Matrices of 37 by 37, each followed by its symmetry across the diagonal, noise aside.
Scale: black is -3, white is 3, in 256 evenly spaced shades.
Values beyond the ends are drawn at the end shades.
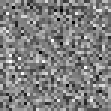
antisymmetric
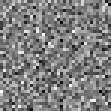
neither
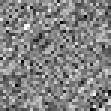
symmetric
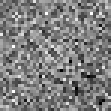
symmetric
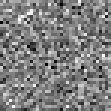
neither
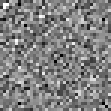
symmetric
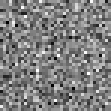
antisymmetric
